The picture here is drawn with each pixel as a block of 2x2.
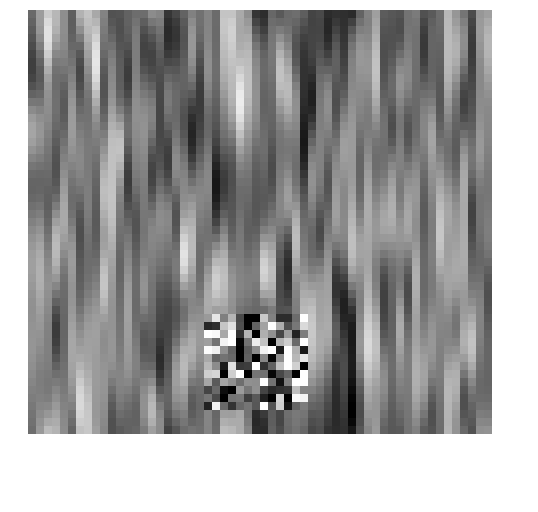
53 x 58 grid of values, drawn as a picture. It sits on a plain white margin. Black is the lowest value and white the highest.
Histogram: bell-shaped. Odd patch: rougher, in the bottom middle. Roughest part: bottom middle. Grain: streaks running down. Mirror symmetry: none.
